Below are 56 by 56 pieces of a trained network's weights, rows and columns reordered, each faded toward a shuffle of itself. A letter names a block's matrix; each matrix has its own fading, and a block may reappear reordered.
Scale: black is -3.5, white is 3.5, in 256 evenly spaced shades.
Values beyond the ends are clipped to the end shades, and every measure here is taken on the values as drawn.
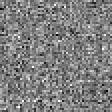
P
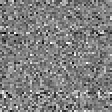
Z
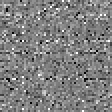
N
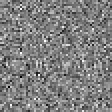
P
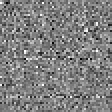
Z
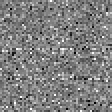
N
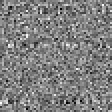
P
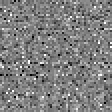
N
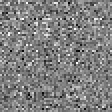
Z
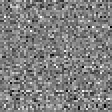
Z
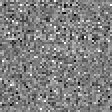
N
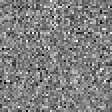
Z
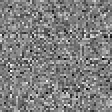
P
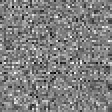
Z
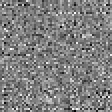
Z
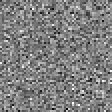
P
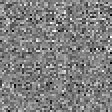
Z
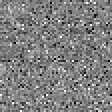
N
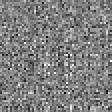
P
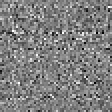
Z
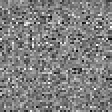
Z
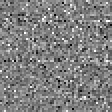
N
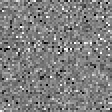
N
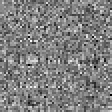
P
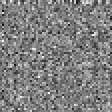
P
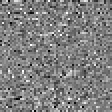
Z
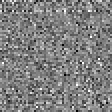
P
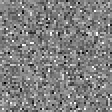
N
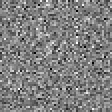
P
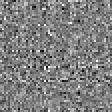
P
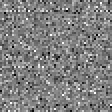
N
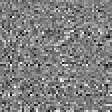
Z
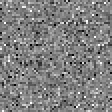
N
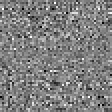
Z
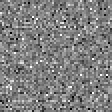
N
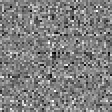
Z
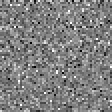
N
